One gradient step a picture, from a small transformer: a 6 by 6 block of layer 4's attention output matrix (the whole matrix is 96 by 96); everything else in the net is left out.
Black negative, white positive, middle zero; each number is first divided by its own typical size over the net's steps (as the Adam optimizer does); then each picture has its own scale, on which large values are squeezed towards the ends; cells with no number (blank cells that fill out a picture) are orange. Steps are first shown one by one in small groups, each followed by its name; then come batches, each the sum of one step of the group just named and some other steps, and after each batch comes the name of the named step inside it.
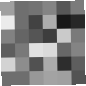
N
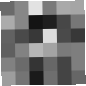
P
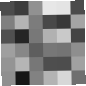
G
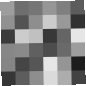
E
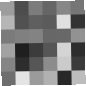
E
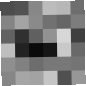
G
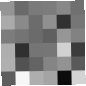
N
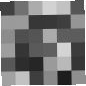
P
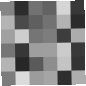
N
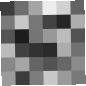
G
